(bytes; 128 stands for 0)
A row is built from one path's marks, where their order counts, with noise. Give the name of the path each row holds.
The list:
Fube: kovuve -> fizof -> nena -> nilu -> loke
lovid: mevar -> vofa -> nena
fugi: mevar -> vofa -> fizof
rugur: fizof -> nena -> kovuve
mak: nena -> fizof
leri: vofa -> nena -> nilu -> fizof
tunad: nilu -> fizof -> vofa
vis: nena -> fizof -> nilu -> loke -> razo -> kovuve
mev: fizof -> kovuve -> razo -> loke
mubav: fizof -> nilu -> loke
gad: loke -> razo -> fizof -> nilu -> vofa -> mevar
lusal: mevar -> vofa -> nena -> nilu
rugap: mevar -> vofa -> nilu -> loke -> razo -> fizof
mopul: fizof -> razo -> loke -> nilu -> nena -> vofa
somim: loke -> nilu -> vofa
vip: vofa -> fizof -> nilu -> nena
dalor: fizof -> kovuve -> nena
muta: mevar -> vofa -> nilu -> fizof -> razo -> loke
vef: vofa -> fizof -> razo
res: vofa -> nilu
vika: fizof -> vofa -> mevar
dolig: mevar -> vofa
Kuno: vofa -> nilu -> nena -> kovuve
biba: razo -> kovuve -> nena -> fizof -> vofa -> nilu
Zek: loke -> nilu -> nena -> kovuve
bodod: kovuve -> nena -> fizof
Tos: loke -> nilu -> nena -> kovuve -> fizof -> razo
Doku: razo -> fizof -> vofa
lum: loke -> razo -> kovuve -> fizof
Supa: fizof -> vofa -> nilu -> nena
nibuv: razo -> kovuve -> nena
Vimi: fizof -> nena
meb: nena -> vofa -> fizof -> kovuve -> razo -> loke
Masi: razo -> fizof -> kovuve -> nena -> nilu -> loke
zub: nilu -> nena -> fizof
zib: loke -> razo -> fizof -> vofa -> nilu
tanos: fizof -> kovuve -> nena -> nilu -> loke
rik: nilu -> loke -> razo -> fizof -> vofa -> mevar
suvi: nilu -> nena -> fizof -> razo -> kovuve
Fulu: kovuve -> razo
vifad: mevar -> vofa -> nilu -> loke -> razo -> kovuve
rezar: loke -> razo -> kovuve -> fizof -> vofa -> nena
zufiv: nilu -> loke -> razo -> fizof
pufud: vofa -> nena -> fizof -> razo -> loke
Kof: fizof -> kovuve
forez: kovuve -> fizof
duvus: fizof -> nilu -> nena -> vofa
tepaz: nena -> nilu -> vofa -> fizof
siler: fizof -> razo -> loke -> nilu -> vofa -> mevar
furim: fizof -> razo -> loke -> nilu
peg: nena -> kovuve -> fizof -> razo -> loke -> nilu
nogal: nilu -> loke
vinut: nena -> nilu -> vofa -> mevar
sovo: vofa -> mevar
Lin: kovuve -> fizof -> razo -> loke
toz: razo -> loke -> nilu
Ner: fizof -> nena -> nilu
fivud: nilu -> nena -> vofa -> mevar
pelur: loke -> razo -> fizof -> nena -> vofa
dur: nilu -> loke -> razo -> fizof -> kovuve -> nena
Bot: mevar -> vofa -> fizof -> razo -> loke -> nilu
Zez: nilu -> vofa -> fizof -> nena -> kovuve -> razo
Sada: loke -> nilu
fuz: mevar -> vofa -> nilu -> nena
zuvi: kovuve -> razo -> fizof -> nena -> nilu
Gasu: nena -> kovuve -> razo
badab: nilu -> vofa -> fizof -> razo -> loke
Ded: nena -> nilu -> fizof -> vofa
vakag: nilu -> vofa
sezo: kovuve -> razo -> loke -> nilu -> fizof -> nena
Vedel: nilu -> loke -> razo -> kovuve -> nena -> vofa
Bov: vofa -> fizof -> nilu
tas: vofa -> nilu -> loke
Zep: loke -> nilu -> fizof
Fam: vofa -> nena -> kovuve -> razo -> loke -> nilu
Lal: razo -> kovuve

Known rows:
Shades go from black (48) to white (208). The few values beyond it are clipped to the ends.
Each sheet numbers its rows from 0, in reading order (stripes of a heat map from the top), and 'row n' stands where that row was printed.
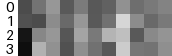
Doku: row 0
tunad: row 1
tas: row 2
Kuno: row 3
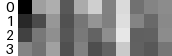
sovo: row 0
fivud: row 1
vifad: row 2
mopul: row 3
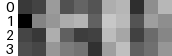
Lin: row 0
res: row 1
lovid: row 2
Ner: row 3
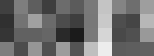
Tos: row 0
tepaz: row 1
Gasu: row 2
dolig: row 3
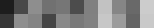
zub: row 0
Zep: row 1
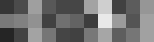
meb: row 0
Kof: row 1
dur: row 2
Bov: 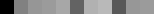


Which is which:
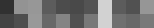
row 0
vis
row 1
Vedel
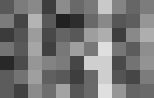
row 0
pelur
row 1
Vimi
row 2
Fube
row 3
vika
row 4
Bot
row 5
Ded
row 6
vakag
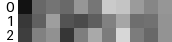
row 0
Sada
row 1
rezar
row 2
gad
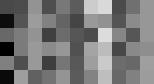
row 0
muta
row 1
biba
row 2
rugur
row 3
Fam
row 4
mubav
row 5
vef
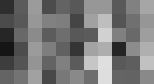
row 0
Masi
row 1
furim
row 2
suvi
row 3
zuvi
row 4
fugi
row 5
siler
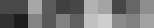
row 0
fuz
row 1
nogal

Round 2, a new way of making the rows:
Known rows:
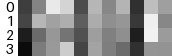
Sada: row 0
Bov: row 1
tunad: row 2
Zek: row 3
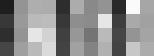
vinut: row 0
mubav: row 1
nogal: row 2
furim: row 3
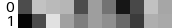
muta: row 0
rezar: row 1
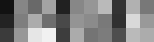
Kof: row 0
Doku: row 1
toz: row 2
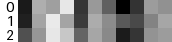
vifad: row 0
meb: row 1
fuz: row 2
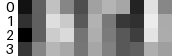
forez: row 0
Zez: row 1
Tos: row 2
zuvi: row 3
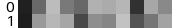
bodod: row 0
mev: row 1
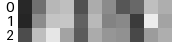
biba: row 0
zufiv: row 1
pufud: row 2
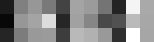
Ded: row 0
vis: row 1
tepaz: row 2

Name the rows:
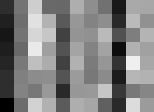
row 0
pelur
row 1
Fulu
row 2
tanos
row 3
somim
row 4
fivud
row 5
mopul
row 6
rugur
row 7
lum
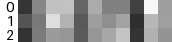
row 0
zib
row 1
Supa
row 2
Vimi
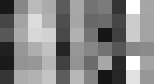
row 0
gad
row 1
badab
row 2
Bot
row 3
Lal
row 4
siler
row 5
rugap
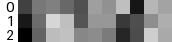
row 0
duvus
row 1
nibuv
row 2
sezo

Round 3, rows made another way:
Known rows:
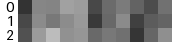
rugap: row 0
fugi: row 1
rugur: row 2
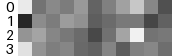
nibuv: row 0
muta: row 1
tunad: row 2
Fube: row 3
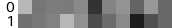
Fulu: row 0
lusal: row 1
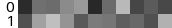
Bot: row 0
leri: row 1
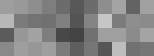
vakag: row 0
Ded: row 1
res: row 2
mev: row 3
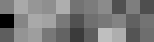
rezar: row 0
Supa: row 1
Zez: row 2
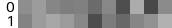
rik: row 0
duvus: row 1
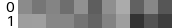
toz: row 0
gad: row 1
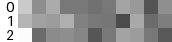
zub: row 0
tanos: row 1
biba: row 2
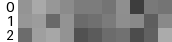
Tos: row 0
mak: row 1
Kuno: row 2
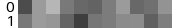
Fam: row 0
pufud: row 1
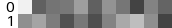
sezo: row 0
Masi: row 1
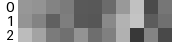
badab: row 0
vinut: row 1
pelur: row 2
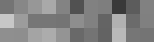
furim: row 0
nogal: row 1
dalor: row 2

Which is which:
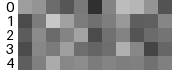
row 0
Doku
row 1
Ner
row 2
dolig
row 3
vis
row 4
Vimi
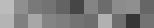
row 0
Lin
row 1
suvi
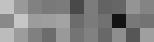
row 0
forez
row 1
lum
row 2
Vedel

